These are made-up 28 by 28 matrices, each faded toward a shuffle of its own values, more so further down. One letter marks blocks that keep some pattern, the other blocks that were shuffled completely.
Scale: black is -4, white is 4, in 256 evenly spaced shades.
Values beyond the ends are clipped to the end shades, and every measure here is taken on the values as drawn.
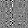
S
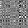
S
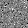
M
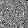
M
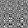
S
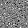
M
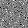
M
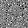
M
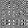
S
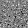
M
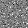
M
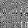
S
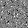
M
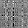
S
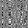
S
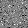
M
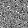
M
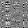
S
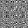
S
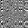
S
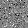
M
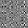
S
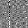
S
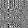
S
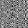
S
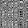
S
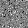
M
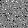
M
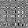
S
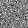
M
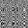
S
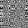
S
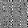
S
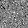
M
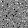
M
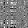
S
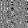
S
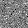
M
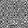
S
